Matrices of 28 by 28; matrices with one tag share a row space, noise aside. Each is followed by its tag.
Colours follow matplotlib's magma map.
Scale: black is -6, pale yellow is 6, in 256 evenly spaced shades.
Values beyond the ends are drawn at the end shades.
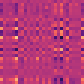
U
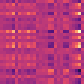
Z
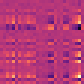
Z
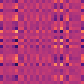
U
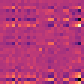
Z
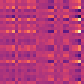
Z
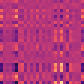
U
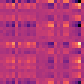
Z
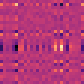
U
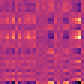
Z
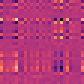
U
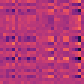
Z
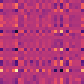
U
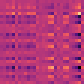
Z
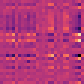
Z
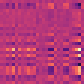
Z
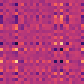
U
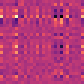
U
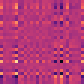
U
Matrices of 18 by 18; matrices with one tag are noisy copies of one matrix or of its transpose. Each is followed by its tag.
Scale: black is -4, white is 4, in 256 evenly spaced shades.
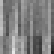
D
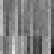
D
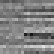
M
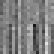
M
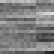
D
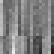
D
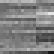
D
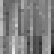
D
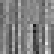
M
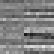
M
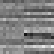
M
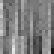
D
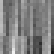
D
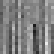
M
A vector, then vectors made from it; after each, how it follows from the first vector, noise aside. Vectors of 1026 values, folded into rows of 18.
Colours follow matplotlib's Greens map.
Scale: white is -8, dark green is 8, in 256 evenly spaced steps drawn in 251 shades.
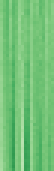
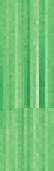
wrapped around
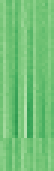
wrapped around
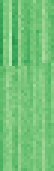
wrapped around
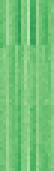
wrapped around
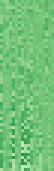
sign-scrambled
